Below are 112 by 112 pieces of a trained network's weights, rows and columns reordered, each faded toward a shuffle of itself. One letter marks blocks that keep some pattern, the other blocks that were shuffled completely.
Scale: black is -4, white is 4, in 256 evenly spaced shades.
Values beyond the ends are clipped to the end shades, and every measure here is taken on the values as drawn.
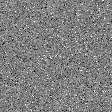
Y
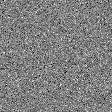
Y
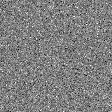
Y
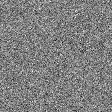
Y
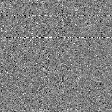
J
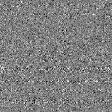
J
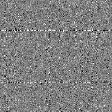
J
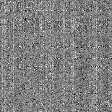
J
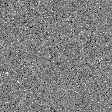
Y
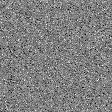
Y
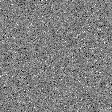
Y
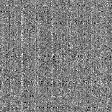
J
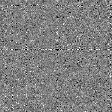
J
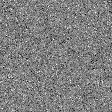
Y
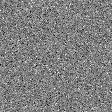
Y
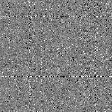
J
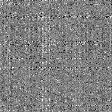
J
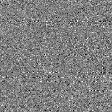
J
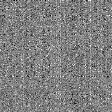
J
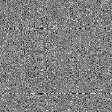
J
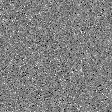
Y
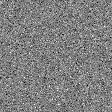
Y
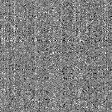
J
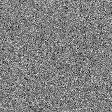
Y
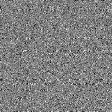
J
